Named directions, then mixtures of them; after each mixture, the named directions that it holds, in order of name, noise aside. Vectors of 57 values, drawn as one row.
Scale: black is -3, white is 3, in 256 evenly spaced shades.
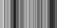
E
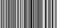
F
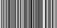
F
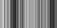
E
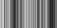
E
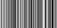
E, F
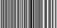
F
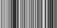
E, F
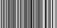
F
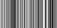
E, F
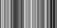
E, F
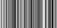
E, F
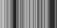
E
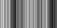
E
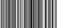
F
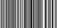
F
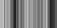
E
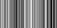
E, F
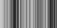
E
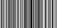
F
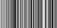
E, F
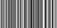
F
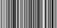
E, F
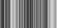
E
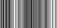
E, F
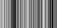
E, F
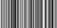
E, F
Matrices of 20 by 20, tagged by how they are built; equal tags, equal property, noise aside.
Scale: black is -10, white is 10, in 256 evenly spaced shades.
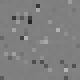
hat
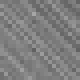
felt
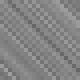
felt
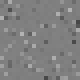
hat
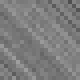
felt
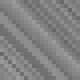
felt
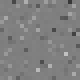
hat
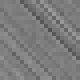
felt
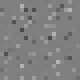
hat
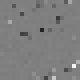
hat
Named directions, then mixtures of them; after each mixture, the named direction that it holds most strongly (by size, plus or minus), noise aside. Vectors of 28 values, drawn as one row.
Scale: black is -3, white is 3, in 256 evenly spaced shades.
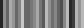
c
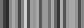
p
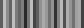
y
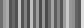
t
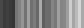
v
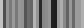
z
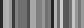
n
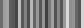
t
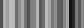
c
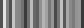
y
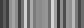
p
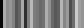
c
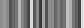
t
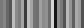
y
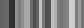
v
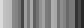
v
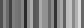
y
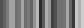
c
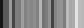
v
